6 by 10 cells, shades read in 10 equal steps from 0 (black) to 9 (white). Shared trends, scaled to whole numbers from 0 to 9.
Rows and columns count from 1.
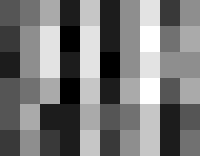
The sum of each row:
42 48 46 45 35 36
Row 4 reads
3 4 6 0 7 1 6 9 3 6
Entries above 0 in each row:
10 9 9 9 10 10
